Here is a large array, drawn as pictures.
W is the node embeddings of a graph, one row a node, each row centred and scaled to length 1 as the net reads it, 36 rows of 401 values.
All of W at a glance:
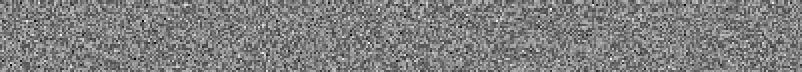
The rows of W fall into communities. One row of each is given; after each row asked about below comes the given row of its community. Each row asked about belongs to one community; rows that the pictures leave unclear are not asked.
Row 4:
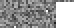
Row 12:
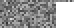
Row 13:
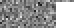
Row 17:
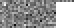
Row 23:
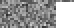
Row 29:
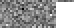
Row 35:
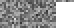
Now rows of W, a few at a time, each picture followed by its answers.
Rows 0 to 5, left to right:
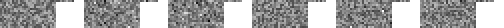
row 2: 35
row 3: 17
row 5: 4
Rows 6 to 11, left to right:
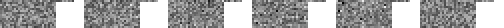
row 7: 12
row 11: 13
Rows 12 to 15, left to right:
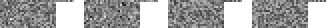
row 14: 4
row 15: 17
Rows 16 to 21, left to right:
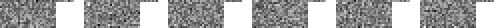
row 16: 12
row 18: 29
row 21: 17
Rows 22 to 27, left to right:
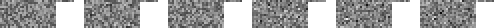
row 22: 23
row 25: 13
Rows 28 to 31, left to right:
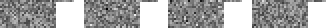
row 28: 12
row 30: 13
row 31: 23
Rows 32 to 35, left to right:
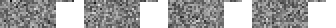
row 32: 23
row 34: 23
